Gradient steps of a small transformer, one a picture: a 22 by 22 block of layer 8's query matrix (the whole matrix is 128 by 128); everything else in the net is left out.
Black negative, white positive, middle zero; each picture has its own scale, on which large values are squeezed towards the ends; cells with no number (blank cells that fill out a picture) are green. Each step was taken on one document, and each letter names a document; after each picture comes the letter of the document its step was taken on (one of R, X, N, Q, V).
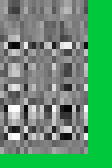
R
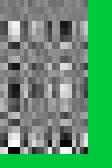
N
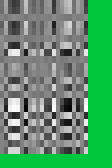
R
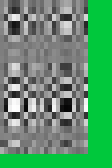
N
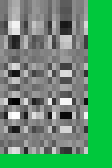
R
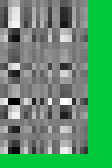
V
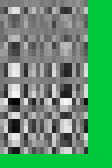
R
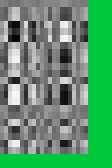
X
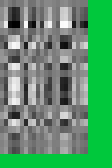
X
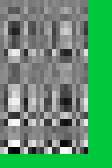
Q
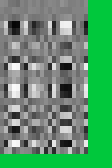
Q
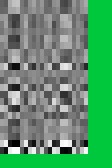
R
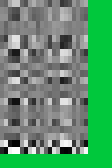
N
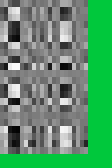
V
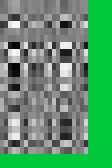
N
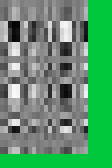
V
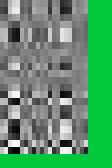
V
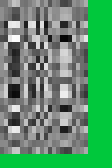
X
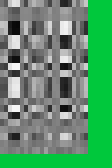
X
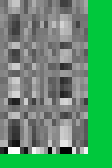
N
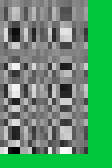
V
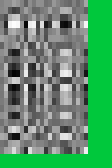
X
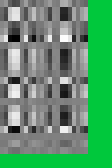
X
